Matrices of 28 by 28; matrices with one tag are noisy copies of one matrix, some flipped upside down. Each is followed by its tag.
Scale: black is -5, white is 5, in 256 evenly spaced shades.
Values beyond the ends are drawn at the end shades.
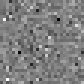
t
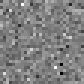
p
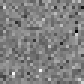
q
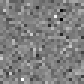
p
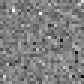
q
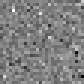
q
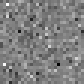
t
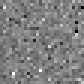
q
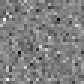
t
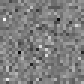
t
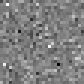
t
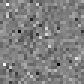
t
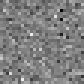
p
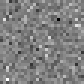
t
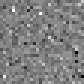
q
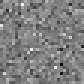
p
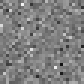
p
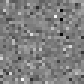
p
